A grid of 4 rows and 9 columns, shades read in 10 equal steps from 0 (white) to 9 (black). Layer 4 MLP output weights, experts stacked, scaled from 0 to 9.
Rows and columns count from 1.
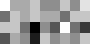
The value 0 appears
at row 1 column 1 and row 3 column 7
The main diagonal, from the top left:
0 2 5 8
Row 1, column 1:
0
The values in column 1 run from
0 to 6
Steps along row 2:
down up down up same up down same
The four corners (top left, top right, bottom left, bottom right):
0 1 6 2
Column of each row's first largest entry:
5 1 4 4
